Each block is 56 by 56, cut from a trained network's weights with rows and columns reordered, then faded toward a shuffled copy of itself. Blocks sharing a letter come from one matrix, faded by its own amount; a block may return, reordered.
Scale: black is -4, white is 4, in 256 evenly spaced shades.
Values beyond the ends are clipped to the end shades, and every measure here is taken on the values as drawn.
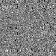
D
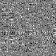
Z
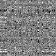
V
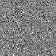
D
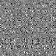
Z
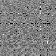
V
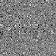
Z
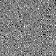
Z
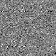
D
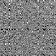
V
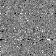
D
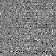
V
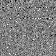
D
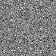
D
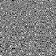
Z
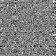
V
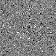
D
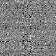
V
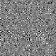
Z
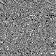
D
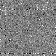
D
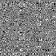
Z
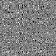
Z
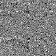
D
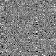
Z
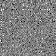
D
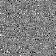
D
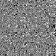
Z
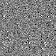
D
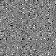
Z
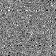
D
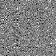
Z
